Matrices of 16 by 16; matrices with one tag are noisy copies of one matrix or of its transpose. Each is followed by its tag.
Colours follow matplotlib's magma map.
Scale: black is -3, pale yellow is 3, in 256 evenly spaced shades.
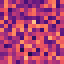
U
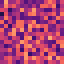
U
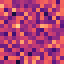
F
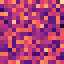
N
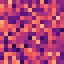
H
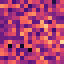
U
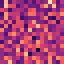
U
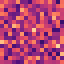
F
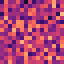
U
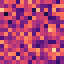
H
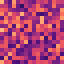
N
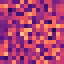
U
